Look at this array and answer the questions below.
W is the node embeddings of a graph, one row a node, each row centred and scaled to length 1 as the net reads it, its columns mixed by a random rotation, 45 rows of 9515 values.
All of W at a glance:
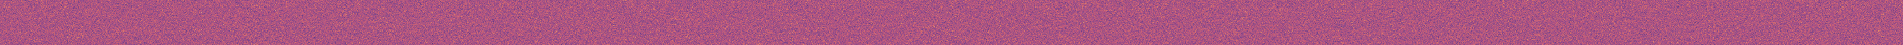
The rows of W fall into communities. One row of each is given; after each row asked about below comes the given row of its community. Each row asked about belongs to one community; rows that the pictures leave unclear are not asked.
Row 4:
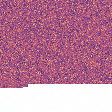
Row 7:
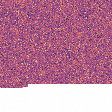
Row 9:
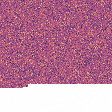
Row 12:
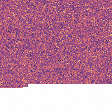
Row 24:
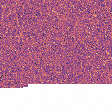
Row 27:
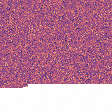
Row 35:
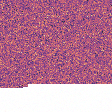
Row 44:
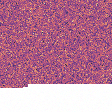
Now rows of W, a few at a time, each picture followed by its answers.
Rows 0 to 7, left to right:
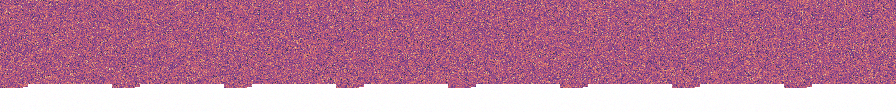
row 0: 9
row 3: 7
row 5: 44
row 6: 7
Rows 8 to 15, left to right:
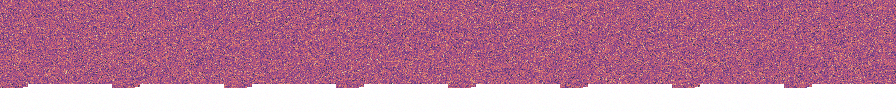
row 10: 4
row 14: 9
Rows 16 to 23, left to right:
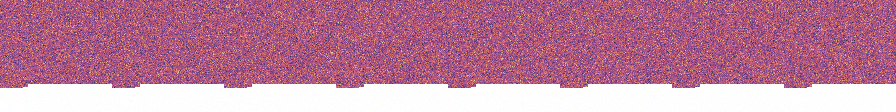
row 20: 12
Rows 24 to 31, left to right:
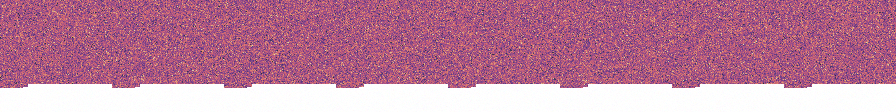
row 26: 35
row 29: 12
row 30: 24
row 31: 24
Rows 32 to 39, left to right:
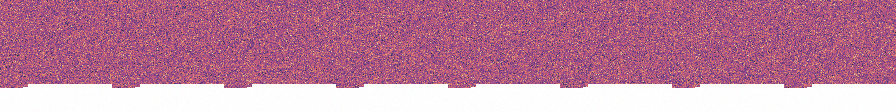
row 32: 7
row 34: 12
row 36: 9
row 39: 9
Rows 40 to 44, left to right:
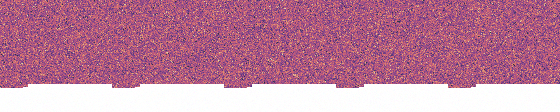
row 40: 7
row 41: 27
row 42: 4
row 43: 35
